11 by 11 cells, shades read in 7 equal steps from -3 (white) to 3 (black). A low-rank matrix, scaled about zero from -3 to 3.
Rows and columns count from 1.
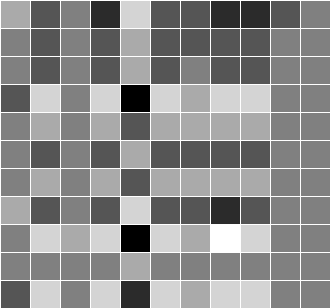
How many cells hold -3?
1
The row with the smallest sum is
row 9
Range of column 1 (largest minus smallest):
2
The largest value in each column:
1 1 0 2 3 1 1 2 2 1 0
